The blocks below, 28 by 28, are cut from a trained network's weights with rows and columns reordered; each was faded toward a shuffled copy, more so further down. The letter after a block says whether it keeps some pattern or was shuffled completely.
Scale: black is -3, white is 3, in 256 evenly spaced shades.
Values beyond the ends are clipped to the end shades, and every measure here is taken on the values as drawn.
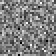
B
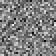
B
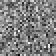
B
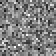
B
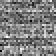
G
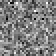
G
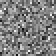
B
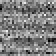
G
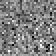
G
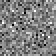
B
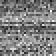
G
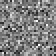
G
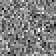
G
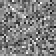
B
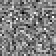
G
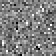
B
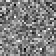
B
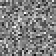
G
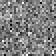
G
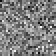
B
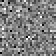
B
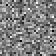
G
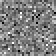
B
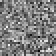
B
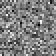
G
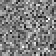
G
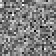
B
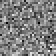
B
